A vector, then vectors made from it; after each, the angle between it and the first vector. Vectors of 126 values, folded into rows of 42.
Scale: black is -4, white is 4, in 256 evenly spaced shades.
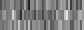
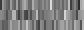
partly aligned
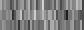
nearly opposite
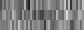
nearly parallel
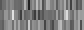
nearly parallel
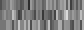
nearly parallel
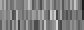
partly opposed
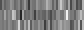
nearly parallel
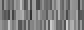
partly opposed
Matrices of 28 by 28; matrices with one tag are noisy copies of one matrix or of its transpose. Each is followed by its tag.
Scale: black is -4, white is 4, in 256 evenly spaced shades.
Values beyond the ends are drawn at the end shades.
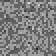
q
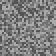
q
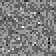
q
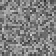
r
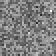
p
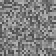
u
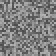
u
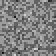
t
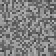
u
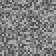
u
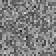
p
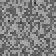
t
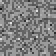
u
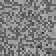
u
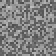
r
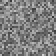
r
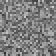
u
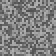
q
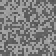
r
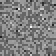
u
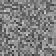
u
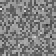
t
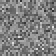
t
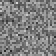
q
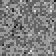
p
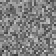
t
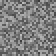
t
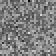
p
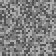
p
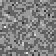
t
